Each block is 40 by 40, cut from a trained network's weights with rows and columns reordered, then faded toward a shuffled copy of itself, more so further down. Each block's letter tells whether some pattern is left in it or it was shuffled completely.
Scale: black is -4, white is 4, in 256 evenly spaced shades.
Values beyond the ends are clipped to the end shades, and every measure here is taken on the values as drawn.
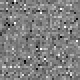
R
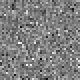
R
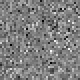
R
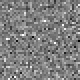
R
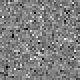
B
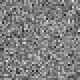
B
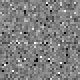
R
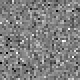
B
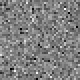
B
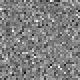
R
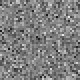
B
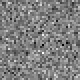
B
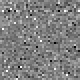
R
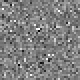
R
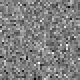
B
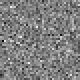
B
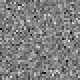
B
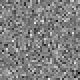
R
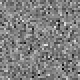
B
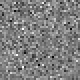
B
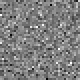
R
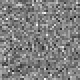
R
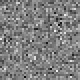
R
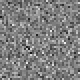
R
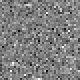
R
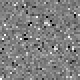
B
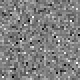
B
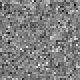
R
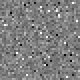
B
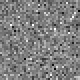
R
